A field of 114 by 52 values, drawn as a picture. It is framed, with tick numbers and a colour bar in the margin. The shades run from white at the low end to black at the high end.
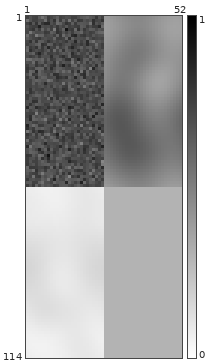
It is made of 2 by 2 panels. Panel 1,1: high, fine-grained. Panel 1,2: middling, smooth. Panel 2,1: very low, smooth, faint in contrast. Panel 2,2: low, flat.
